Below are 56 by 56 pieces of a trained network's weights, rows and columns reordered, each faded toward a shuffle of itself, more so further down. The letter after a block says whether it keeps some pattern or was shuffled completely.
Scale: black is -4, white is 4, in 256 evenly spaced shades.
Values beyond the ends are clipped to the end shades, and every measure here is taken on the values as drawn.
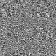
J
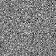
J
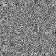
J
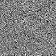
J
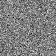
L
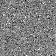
L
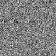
J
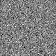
L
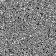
L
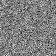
L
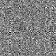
J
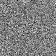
L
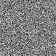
L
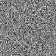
J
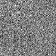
J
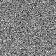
L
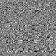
J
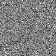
J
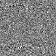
J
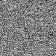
J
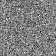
L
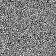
L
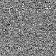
J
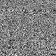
J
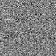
J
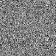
J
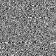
J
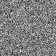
L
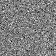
L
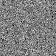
L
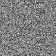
J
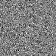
J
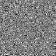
J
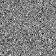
J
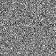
J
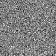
J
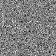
J
